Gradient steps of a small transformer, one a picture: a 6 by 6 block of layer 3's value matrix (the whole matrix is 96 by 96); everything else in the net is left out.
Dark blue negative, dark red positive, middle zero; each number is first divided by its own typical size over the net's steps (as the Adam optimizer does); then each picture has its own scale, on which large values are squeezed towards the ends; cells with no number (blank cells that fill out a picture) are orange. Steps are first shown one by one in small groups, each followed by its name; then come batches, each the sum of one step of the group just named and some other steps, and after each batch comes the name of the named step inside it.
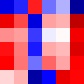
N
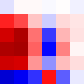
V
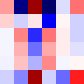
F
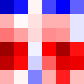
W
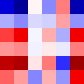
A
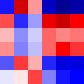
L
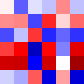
A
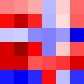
V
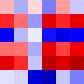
N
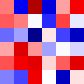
F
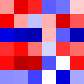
L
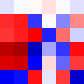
V
